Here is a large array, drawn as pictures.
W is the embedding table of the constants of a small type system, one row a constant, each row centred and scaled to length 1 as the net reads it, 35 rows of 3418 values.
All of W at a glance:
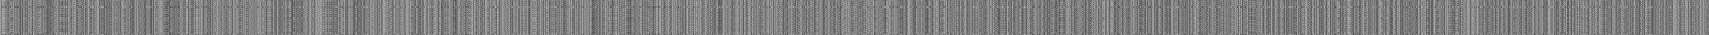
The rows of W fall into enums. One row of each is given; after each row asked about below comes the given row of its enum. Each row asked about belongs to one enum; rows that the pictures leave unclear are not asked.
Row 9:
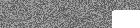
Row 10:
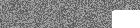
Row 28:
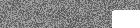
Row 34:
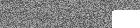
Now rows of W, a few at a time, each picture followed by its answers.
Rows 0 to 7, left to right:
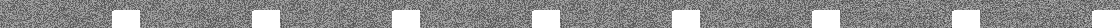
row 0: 9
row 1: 28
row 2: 10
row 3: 28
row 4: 10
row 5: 28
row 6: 34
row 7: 34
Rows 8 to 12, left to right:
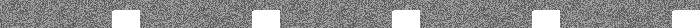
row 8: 10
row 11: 9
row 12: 28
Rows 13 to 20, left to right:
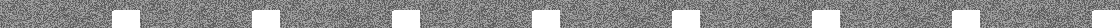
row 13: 9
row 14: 10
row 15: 28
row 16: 10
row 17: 9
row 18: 9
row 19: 9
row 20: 28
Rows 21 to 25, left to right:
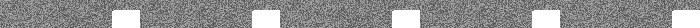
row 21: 9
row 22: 10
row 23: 28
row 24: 10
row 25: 9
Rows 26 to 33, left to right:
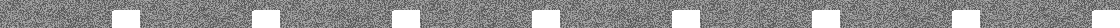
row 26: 28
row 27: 9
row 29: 10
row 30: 28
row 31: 10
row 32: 9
